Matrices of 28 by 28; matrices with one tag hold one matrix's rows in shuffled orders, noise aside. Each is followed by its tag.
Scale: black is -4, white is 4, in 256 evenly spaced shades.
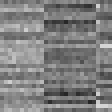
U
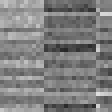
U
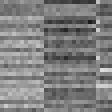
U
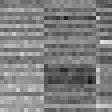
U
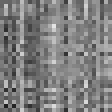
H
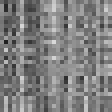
H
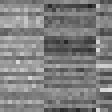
U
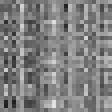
H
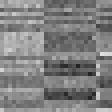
U
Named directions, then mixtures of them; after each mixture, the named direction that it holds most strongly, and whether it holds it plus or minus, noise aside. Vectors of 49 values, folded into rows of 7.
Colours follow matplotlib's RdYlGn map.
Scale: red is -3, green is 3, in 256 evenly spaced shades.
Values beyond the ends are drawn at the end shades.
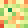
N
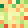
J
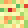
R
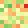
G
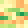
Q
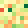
G, minus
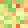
G, plus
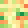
Q, plus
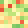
G, minus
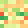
Q, plus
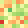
G, minus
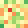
N, minus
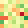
Q, minus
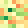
Q, plus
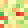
Q, minus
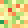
G, plus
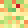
R, minus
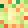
J, plus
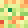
N, plus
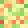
G, minus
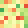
R, plus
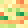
Q, plus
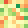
N, plus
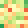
N, minus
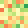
G, minus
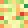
R, minus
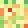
N, minus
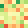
J, plus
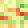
Q, minus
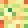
N, plus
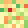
R, plus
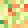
G, plus
